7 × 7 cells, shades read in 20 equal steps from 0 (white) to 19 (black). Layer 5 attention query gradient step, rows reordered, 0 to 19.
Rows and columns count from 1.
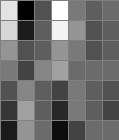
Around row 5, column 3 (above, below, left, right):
9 12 9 14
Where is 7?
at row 4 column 4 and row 6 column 2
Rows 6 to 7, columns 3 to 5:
12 16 10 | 11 18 14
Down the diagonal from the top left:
2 17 12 7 10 12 11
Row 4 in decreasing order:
14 11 11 11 10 9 7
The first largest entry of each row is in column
2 2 2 2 4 4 4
